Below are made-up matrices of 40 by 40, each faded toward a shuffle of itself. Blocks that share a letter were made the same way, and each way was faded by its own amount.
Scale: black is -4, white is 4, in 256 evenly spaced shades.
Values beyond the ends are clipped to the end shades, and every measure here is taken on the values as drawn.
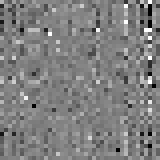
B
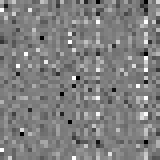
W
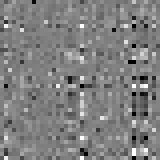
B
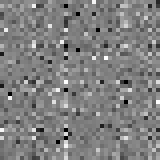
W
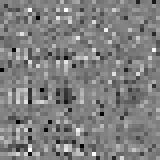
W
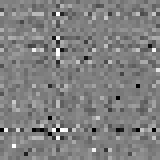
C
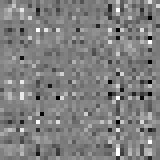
B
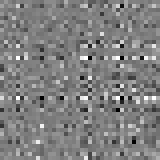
C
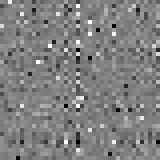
W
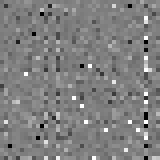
W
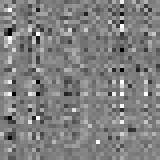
B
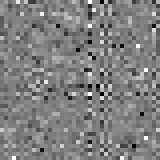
W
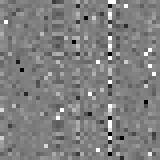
W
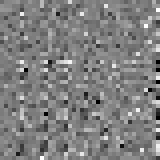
W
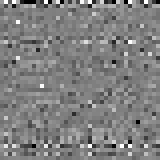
C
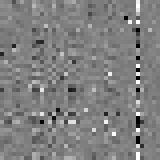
B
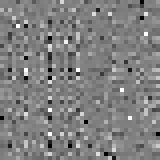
W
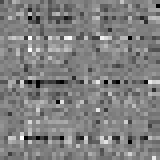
C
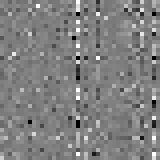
B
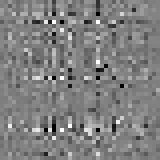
B
